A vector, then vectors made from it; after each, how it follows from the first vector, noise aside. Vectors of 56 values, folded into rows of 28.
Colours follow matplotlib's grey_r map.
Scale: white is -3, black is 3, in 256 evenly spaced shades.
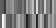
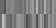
shrunk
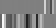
partly zeroed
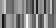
negated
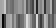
negated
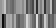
negated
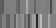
partly zeroed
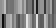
negated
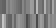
shrunk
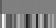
partly zeroed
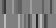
partly zeroed
